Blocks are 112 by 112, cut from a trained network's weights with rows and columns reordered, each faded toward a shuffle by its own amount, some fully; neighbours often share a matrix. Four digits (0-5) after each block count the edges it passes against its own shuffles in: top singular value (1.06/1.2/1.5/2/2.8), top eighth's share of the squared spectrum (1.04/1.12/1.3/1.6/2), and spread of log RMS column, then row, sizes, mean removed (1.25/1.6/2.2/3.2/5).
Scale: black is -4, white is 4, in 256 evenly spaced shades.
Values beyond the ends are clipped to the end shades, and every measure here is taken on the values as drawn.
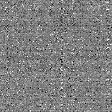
2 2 2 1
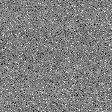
0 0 0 0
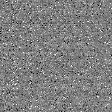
2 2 2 0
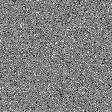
0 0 0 0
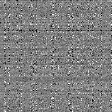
3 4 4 2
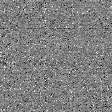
2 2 1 0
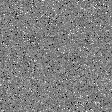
0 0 0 0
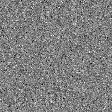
2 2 0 1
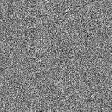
3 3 1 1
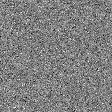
0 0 0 0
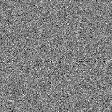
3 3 1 1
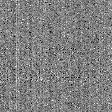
3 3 0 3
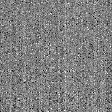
3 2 0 2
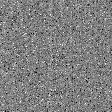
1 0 0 0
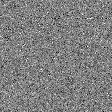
2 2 0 0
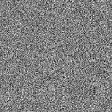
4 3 2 1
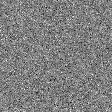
0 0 0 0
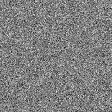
3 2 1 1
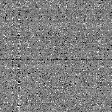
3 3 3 2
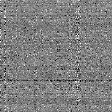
3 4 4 2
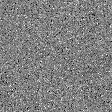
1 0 0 0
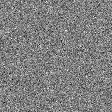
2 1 0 0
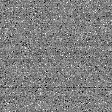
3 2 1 1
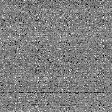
3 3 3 2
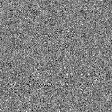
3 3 2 1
